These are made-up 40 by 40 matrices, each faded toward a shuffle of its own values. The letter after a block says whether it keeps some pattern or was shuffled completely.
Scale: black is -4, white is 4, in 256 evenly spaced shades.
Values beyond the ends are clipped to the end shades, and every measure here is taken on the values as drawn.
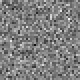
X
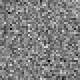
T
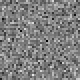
X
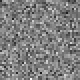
T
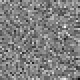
T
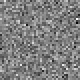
X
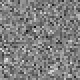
T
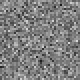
T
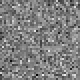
T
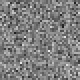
X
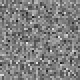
X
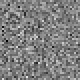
T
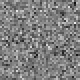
T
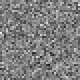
X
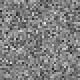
X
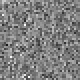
T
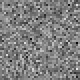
T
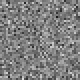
X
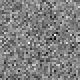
T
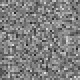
X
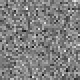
T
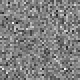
T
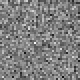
X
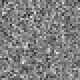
T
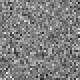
T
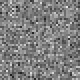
T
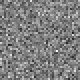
T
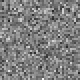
T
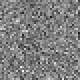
T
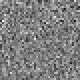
T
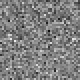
X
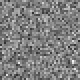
T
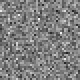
T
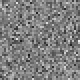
X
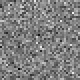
X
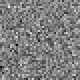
T
